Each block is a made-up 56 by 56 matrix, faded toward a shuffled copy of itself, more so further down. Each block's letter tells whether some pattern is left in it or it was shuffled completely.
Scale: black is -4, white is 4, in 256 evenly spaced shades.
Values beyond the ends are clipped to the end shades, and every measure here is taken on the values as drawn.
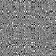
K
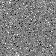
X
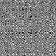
K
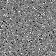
X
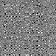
K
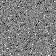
X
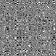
K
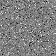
X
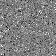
X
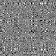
K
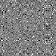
K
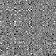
K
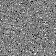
X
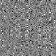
K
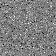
X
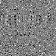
K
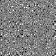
K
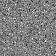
X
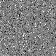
X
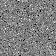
X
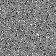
X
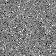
X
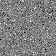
X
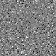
K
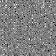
K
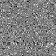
K
